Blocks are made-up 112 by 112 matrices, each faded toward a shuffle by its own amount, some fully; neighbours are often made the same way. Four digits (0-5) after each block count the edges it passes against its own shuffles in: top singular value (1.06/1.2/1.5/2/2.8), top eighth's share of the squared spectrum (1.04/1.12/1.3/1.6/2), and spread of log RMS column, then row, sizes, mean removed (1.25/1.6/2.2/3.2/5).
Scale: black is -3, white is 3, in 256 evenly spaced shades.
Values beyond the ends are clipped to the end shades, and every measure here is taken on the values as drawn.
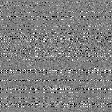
4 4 1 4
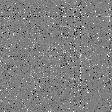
3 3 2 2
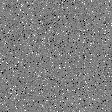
1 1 0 0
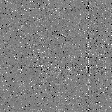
3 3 2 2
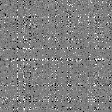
4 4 3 3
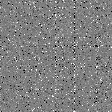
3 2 2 2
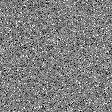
0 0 0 0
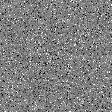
3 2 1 0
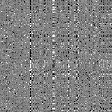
5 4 3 2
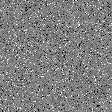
0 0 0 0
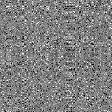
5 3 2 2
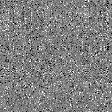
4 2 2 1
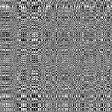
5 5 4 4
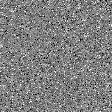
3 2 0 0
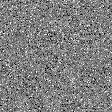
3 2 0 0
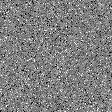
0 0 0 0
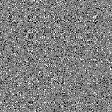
4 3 2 2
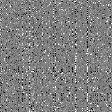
4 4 3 2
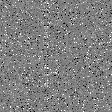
3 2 1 0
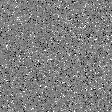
2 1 0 0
